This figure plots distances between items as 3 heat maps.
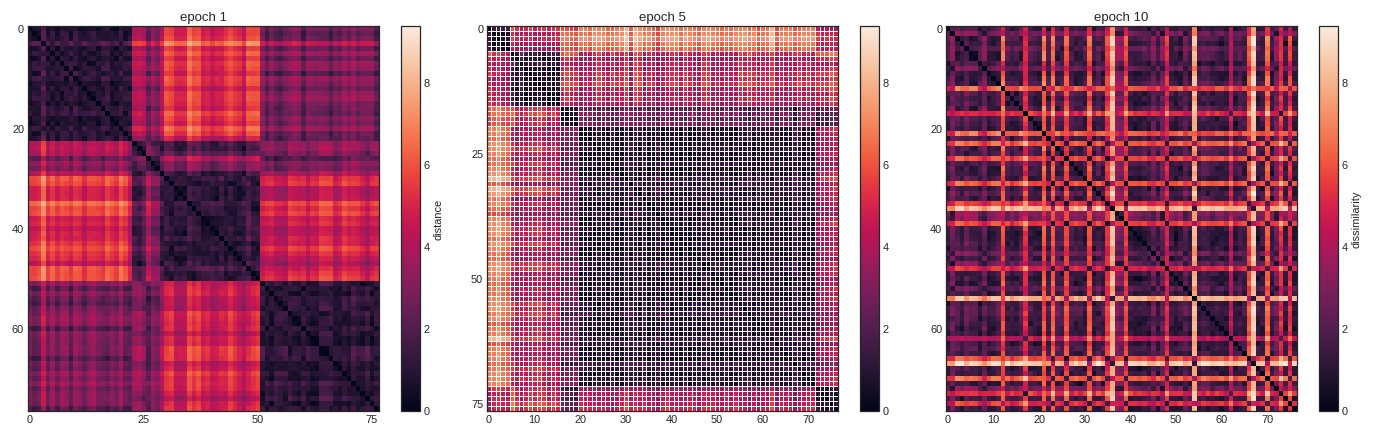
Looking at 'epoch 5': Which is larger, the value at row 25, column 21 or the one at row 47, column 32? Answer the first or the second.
the second
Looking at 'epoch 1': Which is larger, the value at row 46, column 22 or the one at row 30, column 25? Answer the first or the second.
the first
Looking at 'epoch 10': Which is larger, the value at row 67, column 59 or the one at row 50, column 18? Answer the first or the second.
the first
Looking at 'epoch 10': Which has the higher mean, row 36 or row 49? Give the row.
36
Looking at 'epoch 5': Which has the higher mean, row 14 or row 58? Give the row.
14
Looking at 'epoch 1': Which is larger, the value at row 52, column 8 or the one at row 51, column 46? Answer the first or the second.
the second
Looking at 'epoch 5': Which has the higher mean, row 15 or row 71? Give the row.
15
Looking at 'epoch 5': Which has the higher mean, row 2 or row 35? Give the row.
2
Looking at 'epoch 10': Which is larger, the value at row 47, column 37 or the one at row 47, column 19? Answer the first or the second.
the second
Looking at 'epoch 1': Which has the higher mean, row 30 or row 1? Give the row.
30
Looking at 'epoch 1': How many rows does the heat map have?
77
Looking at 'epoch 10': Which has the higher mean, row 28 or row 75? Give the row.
75
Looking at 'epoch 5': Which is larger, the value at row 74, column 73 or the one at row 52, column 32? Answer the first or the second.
the second
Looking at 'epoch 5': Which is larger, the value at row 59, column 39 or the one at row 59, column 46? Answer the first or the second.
the first
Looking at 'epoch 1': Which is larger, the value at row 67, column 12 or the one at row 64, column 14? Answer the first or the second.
the second
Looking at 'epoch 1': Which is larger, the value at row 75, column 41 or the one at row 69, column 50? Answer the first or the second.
the second
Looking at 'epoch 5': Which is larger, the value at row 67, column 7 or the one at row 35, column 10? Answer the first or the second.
the second
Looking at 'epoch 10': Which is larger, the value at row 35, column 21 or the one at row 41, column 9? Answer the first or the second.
the first
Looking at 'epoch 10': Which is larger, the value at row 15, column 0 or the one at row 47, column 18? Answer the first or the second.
the second
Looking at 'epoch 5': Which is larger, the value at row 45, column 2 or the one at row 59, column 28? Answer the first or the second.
the first
